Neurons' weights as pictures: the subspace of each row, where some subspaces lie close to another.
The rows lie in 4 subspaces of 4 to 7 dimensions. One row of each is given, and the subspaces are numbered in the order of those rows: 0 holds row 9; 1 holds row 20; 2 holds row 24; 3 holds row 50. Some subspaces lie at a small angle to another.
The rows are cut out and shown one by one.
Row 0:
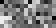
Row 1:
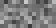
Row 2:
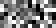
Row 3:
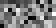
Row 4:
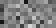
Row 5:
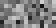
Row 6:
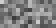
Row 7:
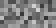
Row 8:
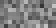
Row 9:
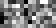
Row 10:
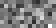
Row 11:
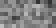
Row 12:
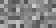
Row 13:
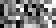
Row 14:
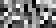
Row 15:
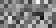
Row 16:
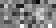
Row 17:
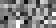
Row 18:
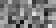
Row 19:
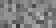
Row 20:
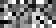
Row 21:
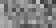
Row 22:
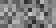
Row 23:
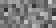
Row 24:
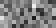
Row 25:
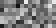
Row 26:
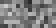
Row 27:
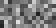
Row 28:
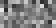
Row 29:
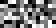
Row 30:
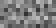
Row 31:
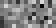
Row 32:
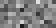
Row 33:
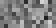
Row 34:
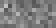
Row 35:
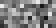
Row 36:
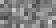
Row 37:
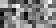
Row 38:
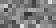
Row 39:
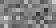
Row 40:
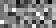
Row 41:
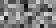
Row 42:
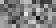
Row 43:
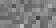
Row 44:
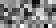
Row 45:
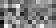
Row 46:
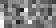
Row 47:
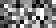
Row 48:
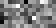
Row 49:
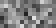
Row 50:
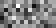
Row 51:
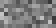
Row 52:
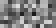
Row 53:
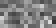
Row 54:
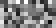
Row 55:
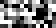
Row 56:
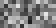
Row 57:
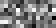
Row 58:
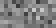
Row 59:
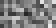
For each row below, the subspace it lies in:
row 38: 1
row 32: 2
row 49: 3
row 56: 3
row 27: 1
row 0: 1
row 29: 1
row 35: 2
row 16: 2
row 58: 1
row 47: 2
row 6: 1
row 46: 1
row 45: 1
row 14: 3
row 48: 0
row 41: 3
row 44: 2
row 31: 2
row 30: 3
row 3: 3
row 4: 1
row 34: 1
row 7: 3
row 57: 1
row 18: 3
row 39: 1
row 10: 2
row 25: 2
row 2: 3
